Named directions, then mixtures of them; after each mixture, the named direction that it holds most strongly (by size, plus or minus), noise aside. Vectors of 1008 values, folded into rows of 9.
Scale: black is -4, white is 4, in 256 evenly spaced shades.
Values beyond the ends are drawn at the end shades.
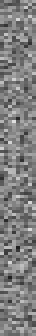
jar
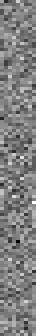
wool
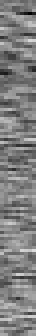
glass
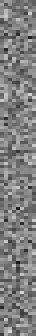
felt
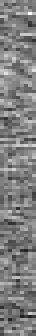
glass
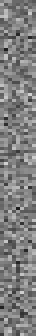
felt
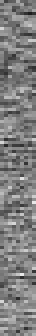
glass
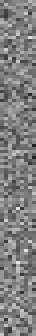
felt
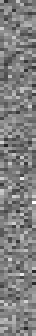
wool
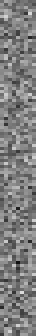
felt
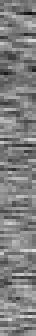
glass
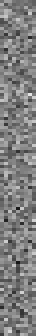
felt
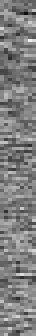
glass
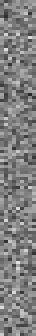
felt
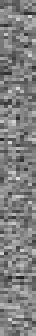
jar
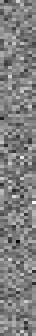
wool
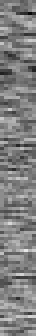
glass
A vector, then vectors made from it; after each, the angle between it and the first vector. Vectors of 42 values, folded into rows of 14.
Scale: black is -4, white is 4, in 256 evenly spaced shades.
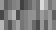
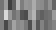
orthogonal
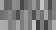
partly aligned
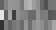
partly opposed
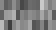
nearly parallel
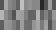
nearly opposite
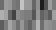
nearly opposite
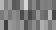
orthogonal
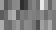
nearly parallel
